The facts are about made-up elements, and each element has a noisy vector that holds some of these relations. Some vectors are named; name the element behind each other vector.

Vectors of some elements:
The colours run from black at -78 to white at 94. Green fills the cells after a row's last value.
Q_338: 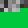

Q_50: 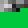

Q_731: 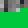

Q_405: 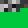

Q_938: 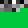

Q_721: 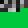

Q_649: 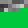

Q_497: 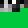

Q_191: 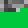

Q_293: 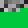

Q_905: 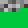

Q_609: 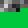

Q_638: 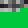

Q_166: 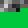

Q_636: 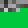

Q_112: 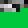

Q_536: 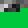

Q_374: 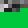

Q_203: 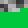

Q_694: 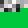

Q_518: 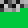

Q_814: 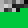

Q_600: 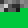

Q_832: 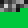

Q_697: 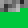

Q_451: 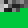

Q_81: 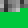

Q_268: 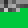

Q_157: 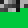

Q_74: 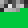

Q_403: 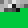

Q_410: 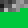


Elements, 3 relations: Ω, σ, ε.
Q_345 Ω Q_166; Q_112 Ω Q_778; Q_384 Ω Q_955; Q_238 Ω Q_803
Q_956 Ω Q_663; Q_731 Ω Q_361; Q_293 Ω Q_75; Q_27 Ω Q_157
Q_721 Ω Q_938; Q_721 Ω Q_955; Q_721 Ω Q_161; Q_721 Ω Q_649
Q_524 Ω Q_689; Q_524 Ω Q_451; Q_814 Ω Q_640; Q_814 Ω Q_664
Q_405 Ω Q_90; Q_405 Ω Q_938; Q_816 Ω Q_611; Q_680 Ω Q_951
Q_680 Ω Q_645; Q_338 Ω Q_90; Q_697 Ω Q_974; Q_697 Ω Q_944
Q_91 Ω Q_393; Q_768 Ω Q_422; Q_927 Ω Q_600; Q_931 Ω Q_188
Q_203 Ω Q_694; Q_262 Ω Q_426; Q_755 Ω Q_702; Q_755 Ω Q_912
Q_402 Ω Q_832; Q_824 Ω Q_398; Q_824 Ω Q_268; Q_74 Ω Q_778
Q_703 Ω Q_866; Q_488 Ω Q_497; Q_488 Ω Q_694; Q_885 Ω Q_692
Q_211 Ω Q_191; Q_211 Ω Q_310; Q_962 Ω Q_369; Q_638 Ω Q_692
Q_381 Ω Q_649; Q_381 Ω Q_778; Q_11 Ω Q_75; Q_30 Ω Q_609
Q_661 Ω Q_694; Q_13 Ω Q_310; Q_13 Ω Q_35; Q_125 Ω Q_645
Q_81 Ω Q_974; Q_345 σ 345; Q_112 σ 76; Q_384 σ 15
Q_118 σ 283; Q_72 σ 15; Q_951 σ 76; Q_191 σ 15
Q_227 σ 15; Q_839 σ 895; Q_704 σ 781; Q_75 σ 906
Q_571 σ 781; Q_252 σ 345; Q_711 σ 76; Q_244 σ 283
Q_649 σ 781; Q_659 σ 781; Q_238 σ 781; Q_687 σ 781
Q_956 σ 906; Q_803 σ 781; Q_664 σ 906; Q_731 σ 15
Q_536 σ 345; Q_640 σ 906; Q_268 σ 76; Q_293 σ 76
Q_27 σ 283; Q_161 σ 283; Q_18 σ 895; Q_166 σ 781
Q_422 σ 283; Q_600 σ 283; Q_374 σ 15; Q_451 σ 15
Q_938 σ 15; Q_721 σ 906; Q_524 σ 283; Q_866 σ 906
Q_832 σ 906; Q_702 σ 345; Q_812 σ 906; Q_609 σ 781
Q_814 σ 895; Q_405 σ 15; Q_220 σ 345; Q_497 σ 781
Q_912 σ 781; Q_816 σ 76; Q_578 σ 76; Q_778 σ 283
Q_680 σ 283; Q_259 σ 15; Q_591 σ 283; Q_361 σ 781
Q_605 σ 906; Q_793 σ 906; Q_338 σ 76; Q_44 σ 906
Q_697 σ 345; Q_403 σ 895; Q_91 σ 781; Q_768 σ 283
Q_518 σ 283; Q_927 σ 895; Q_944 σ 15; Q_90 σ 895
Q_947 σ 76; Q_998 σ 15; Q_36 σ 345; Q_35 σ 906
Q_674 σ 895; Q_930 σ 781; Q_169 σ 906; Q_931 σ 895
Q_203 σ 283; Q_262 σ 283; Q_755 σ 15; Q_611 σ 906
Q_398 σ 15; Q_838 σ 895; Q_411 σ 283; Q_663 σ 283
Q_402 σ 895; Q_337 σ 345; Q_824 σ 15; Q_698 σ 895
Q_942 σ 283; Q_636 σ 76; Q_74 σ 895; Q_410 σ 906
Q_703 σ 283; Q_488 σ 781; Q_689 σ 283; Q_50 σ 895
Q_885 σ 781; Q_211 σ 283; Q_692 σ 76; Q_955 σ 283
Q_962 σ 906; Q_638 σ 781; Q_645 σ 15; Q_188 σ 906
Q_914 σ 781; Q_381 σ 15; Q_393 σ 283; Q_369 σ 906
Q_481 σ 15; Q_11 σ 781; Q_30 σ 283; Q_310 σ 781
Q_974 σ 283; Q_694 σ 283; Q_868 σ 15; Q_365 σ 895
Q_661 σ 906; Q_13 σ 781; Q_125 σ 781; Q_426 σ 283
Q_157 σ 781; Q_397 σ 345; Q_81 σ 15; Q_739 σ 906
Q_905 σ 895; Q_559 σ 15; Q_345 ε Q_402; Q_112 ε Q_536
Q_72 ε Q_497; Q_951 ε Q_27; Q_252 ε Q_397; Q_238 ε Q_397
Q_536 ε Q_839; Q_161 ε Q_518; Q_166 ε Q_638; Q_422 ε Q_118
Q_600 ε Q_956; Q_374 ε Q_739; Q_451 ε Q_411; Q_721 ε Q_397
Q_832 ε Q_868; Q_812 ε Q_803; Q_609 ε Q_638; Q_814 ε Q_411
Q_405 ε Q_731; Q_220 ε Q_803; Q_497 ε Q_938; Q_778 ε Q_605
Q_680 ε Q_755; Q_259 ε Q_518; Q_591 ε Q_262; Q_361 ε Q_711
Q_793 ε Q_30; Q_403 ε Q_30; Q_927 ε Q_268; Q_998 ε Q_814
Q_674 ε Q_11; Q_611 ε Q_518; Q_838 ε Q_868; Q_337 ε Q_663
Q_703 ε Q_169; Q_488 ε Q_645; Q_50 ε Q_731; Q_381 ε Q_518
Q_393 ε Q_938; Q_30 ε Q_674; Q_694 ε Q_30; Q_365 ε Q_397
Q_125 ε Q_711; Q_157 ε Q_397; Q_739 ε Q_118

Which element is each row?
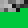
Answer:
Q_927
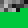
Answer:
Q_125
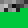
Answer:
Q_345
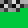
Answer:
Q_161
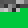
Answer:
Q_692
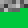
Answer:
Q_90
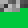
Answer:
Q_402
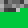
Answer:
Q_868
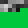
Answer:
Q_951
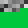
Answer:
Q_11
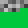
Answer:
Q_839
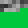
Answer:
Q_13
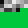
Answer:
Q_793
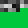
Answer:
Q_778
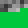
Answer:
Q_211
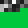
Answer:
Q_72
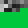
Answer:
Q_998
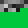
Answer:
Q_680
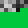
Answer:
Q_488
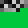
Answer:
Q_611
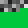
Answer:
Q_75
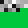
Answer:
Q_30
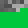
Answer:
Q_955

